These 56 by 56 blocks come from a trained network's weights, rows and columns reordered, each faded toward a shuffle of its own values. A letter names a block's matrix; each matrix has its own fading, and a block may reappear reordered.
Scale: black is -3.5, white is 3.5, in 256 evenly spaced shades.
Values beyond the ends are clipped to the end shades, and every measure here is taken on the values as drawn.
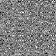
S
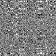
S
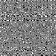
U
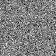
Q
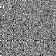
S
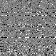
U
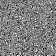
Q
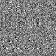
S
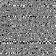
U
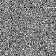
Q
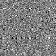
S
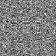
S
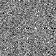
S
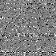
U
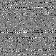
U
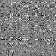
U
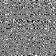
U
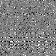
U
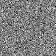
Q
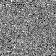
Q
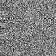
S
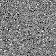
Q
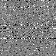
U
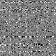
U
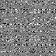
U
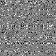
U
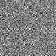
S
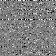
U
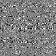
U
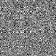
S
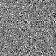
Q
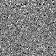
Q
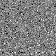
Q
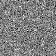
Q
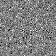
Q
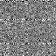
S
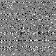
U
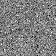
Q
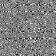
U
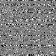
U
